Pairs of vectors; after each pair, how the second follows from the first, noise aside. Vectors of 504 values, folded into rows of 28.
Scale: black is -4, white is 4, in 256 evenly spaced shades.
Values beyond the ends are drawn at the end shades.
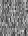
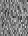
shuffled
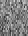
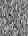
shuffled
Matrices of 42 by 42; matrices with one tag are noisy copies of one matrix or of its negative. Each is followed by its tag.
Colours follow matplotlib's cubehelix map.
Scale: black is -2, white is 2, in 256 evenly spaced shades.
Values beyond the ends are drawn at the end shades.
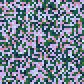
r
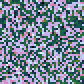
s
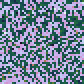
s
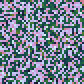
r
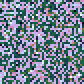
r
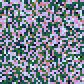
s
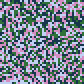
s
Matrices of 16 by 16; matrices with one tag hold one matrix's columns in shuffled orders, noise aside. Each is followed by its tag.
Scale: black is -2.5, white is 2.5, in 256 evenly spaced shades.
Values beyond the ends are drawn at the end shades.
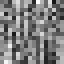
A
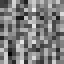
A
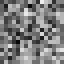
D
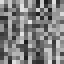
A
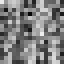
A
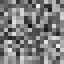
D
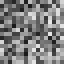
D
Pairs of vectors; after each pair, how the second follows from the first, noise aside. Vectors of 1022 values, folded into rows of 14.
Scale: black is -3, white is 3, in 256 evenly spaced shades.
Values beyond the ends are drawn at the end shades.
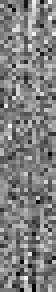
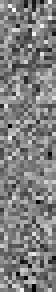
sign-scrambled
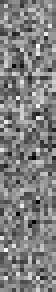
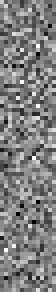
sign-scrambled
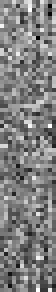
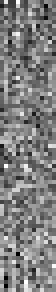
reversed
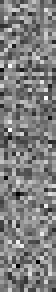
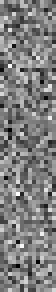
sign-scrambled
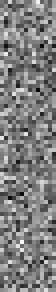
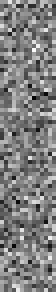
reversed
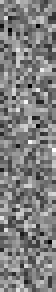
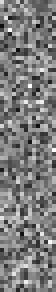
sign-scrambled
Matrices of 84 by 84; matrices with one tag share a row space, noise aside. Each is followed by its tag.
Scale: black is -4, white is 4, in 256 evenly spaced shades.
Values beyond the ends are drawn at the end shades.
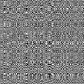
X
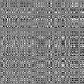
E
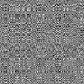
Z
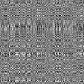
Z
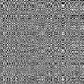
E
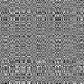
Z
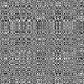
Z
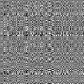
X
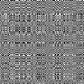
Z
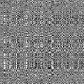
X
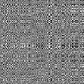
E
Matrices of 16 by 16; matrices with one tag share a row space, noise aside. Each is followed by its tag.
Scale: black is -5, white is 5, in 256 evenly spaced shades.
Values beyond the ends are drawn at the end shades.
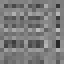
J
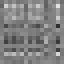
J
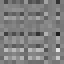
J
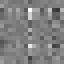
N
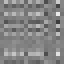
J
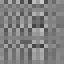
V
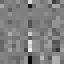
N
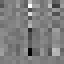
N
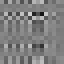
V
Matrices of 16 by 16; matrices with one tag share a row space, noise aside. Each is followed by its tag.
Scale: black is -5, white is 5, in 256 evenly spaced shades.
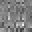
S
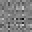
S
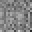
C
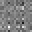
S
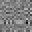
C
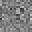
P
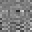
P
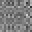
C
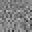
C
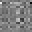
P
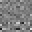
P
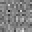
S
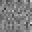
C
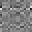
P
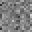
P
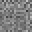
C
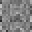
P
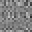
C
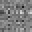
S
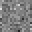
P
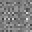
C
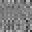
C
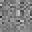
P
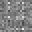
S
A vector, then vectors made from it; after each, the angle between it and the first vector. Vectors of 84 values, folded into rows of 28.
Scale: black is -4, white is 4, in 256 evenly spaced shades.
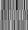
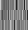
nearly parallel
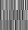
nearly opposite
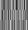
nearly parallel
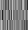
orthogonal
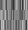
partly opposed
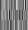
nearly opposite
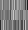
orthogonal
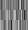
orthogonal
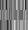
partly opposed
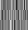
nearly parallel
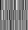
nearly opposite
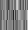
partly opposed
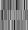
nearly parallel
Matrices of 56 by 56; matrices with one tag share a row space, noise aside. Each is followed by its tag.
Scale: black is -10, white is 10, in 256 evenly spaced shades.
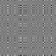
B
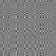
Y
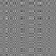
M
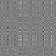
B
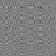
M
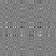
M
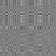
M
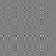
Y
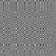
Y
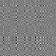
Y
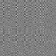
Y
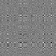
B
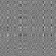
B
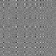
Y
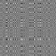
M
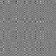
Y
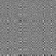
B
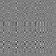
Y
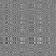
M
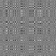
M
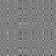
B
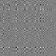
Y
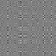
B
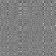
B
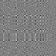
Y
